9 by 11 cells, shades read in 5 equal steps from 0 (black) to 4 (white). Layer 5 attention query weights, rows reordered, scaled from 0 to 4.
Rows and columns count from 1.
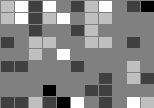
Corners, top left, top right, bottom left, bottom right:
3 0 1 3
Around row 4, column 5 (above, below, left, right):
2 4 3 2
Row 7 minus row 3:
0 0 1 0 0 1 -1 -1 0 1 -1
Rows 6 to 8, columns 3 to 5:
2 2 2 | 2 2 2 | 2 0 2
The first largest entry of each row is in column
2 2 7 3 5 10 10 1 6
